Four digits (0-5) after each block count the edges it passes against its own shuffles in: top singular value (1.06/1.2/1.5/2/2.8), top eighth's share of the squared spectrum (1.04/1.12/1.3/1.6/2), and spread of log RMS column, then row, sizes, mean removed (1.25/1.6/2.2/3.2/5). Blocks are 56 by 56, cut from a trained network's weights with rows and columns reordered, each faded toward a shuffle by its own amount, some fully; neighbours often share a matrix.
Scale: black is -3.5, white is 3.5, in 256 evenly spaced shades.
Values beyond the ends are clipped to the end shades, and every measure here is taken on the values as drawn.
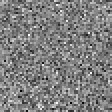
2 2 0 0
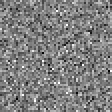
0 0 0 0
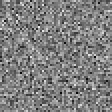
1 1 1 0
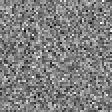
0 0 0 0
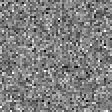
0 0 0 0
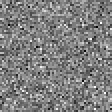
0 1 0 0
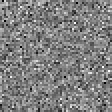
1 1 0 0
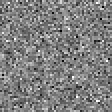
0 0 0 0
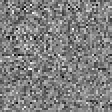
3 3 1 2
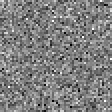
0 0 0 0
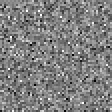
0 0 0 0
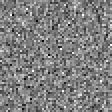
1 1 0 0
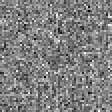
1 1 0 0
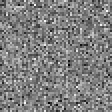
1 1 0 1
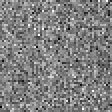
2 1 0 1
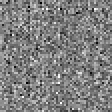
2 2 0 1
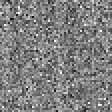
1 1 0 1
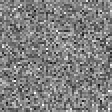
1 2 0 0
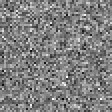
3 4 1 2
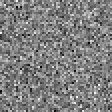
1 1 0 0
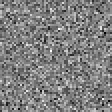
0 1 0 0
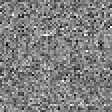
2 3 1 2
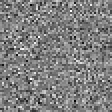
2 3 1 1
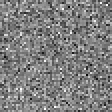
0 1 0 0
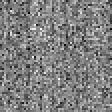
2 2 0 1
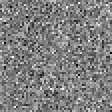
0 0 0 0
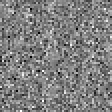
1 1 0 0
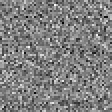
2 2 0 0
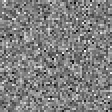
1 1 0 0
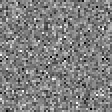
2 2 1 0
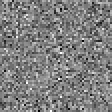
2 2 2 0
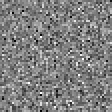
2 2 2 0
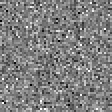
0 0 1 0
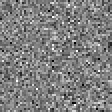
2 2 2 0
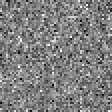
1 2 2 0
